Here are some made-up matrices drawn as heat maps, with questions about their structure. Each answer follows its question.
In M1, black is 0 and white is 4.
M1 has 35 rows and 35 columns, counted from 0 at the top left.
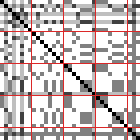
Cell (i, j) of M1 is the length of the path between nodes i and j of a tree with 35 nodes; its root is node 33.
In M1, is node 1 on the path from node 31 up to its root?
yes
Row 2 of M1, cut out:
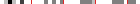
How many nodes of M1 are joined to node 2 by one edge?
1
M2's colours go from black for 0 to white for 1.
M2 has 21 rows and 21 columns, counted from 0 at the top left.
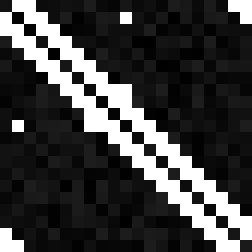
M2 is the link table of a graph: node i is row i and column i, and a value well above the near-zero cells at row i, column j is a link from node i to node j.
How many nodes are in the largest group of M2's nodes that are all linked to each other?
4
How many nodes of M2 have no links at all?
0
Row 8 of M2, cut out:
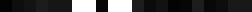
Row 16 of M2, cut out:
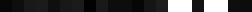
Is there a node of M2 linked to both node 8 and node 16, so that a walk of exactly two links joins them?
no
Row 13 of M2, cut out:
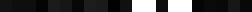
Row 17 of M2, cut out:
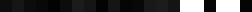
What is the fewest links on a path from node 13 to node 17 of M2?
2
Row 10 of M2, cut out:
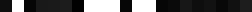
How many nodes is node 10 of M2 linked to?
6
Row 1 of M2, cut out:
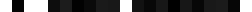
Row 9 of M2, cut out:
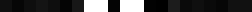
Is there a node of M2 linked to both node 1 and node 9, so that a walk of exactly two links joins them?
yes
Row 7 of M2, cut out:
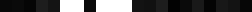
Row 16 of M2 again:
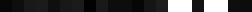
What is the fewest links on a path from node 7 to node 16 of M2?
4
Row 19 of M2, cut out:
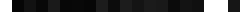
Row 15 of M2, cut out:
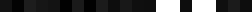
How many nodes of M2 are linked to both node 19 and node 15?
1
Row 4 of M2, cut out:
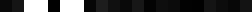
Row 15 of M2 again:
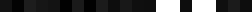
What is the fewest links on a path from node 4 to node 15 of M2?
5
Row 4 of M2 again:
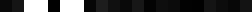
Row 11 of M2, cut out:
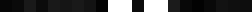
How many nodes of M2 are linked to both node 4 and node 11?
0
